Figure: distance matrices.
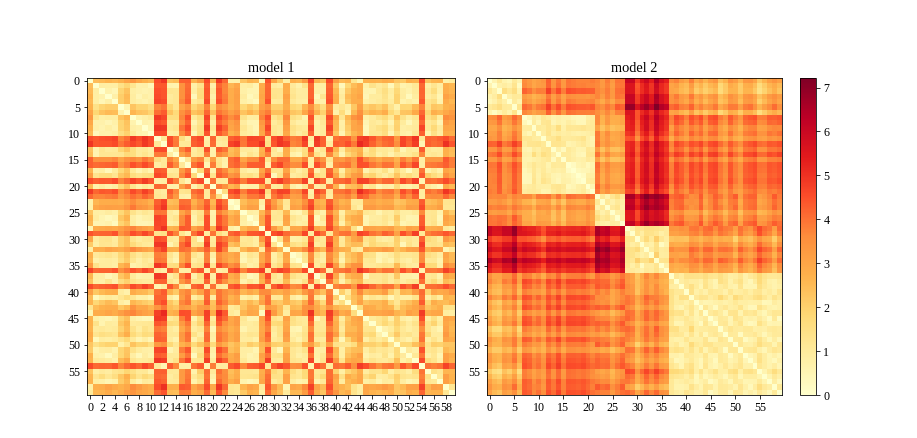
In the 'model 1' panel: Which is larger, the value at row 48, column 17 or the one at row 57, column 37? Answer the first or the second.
the first
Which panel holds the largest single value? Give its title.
model 2
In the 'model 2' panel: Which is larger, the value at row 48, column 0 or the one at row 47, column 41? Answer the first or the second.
the first
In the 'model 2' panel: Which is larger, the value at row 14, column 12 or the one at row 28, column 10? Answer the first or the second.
the second
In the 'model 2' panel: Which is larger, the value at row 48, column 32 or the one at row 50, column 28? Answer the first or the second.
the first
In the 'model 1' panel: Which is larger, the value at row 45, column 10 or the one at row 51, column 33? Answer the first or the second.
the second
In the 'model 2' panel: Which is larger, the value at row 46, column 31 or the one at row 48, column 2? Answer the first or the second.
the first
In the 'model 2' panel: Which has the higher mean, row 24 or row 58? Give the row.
24
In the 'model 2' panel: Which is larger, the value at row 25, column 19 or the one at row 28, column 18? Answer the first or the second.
the second
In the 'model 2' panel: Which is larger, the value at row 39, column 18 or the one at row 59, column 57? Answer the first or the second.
the first
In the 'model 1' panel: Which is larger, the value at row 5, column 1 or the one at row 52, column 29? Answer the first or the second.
the second
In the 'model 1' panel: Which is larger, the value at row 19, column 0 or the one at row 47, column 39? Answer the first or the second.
the first
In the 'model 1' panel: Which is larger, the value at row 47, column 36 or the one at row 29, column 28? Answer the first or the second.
the second
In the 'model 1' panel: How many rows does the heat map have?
60
